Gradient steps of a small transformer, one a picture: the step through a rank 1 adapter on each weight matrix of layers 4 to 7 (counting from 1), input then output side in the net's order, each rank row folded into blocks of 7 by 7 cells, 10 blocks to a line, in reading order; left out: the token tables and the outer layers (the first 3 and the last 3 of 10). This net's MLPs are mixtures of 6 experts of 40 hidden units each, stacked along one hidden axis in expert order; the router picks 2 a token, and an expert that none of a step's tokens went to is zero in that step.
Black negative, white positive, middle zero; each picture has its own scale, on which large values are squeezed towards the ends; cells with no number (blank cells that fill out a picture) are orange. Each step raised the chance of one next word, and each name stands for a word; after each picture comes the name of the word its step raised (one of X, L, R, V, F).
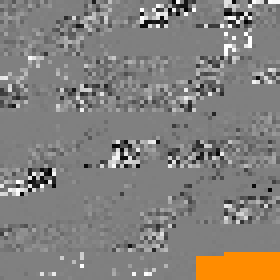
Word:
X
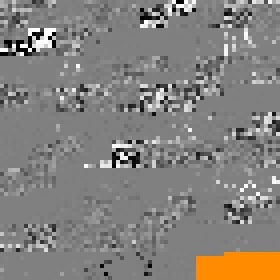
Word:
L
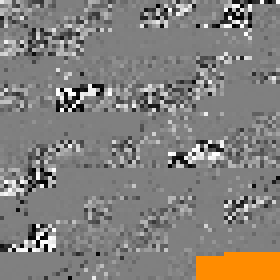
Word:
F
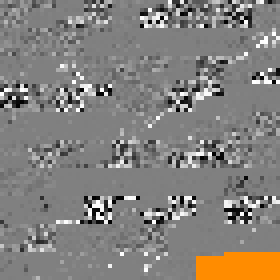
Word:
X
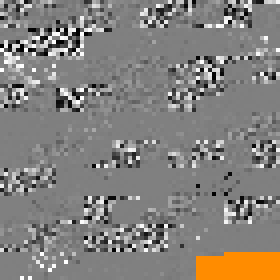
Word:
X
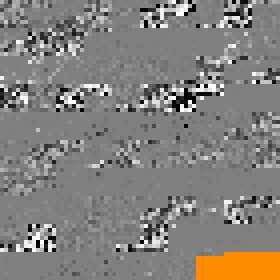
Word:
F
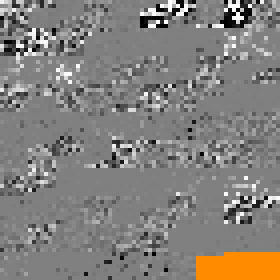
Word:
L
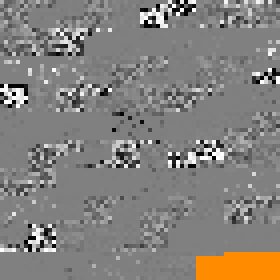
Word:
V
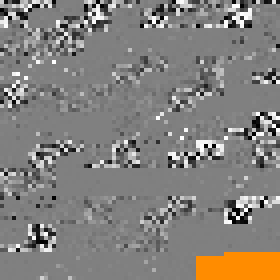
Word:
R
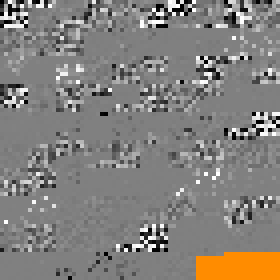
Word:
L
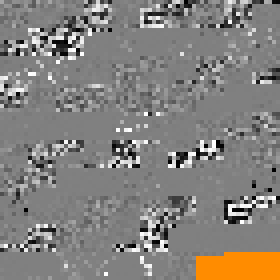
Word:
R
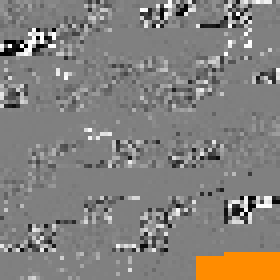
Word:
R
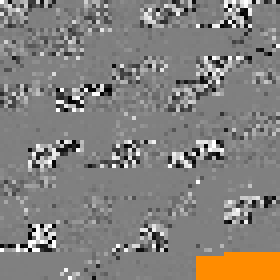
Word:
V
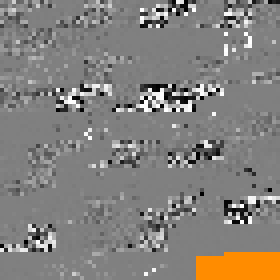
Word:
R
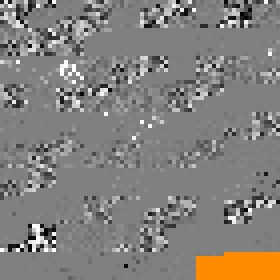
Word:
F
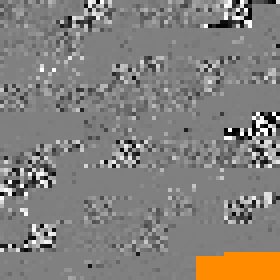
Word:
L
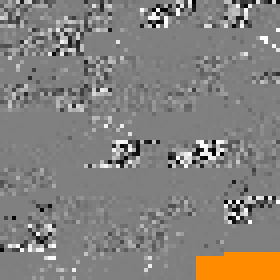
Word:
R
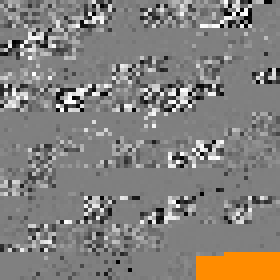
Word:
F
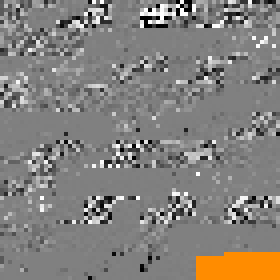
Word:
L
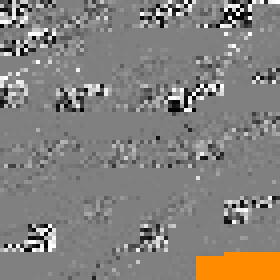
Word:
F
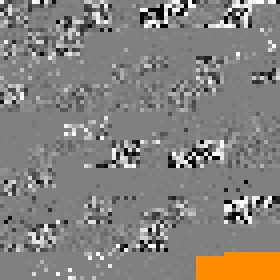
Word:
R
